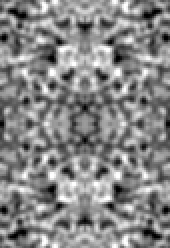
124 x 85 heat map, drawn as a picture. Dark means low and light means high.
Seam: none. Odd rows or columns: none. Mirror symmetry: left to right and top to bottom. Grain: blotchy. Histogram: bell-shaped. Slope: none.
